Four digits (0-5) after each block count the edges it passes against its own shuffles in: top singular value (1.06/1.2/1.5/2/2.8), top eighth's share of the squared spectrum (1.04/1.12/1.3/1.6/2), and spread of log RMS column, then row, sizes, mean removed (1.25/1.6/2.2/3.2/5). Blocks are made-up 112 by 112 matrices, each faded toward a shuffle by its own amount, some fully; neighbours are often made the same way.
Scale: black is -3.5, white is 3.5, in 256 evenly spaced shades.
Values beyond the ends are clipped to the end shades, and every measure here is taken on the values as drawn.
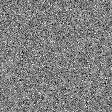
0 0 0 0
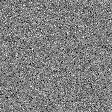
0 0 0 0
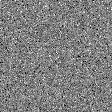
0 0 0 0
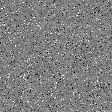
0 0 0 0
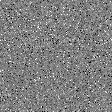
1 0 0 1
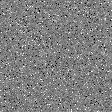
0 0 0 0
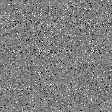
1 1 0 2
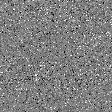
1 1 0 2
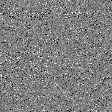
1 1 0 2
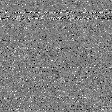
2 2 0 3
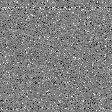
2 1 0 1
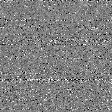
2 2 0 3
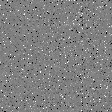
3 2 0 0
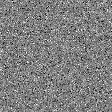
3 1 0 0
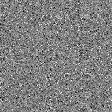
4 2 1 1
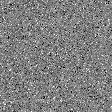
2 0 0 0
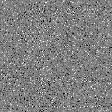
4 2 1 1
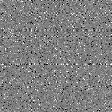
4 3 1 2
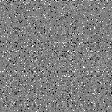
4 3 1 2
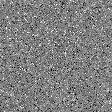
2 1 0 0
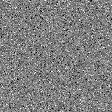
3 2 0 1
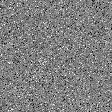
2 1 0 0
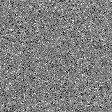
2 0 0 0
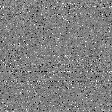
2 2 0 2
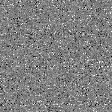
1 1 0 2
